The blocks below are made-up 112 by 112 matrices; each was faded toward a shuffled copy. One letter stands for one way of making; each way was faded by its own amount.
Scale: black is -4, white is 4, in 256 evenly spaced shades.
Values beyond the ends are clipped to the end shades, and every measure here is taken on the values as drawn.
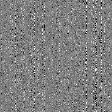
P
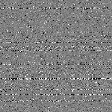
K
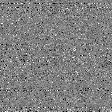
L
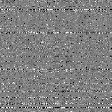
K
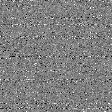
L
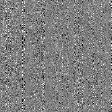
P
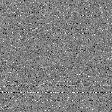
L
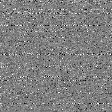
L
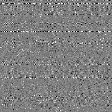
K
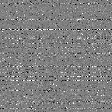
K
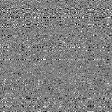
K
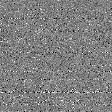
L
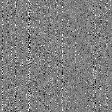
P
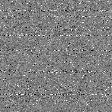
L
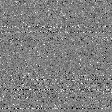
L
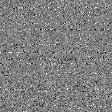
L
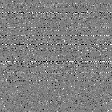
K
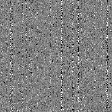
P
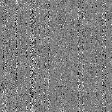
P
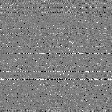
K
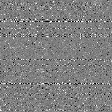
K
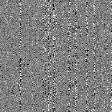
P
